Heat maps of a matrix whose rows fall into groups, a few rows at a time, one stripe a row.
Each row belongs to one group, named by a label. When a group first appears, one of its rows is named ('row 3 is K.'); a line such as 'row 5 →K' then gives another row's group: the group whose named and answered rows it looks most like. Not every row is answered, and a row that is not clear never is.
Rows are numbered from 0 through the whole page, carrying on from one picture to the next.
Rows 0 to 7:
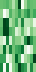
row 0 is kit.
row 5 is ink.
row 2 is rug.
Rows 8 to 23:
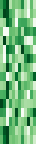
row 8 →rug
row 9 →rug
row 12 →ink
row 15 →kit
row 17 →kit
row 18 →rug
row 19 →ink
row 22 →rug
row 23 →rug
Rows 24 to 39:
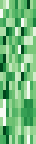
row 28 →ink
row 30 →ink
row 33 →rug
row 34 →rug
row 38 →rug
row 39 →rug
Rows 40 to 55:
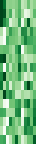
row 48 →ink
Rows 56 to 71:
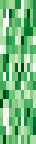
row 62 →rug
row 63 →rug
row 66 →rug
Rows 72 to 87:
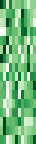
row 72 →ink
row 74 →kit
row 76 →rug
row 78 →ink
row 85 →ink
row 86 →rug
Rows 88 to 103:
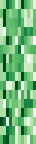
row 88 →kit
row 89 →ink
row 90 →ink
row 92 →kit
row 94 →ink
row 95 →ink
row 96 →kit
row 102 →kit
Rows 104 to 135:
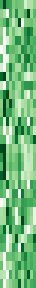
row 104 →ink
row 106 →kit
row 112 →ink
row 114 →rug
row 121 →ink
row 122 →ink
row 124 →rug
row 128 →kit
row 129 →ink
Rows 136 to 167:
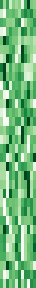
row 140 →rug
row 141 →kit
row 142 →kit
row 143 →ink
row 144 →ink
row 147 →kit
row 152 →rug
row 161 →ink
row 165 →kit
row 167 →rug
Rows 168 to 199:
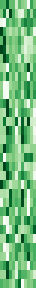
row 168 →rug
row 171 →ink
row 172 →ink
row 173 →ink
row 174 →rug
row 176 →rug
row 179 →rug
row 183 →kit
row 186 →rug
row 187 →kit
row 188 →ink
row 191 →rug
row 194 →kit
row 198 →kit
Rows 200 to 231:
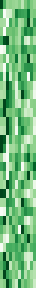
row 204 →rug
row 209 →kit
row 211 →rug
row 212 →ink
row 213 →kit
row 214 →kit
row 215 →ink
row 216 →ink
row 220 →kit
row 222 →kit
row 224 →ink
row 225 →kit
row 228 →ink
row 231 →kit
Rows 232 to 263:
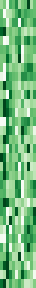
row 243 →rug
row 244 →rug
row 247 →rug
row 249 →ink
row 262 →kit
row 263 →ink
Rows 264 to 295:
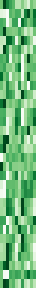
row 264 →rug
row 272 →ink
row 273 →rug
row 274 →kit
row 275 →ink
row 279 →rug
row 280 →ink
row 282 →ink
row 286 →kit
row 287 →kit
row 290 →kit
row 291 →kit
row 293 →rug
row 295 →rug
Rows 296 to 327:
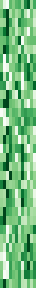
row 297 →rug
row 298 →kit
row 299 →rug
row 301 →rug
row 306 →kit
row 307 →rug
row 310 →kit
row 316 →ink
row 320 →ink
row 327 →ink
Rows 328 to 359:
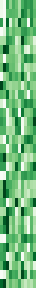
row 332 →kit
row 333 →rug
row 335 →rug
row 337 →ink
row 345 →ink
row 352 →rug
